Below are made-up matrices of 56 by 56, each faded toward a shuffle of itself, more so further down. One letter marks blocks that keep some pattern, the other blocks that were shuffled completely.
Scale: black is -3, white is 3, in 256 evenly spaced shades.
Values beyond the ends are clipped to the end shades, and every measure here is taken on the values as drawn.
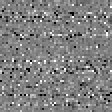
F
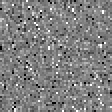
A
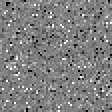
A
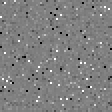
A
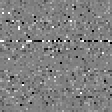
F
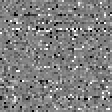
F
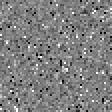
A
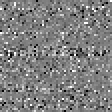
F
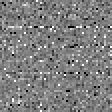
F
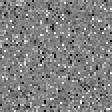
A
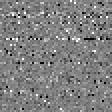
F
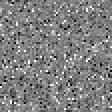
A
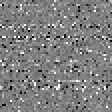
F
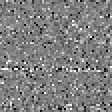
F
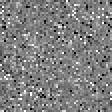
A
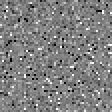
A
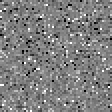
A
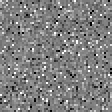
A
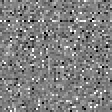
F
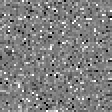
A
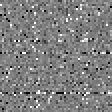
F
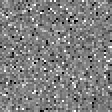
A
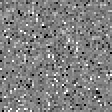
A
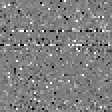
F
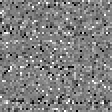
F
